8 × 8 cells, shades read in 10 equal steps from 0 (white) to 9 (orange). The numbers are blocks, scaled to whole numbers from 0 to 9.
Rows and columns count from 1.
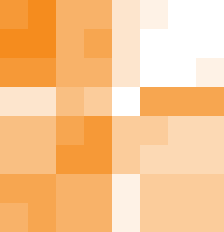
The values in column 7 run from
0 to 7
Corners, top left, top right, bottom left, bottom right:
8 0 6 4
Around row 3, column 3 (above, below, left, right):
6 5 8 6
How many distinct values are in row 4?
5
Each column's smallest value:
2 2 5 4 0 0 0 0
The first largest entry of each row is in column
2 1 1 6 4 3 1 2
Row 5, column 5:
4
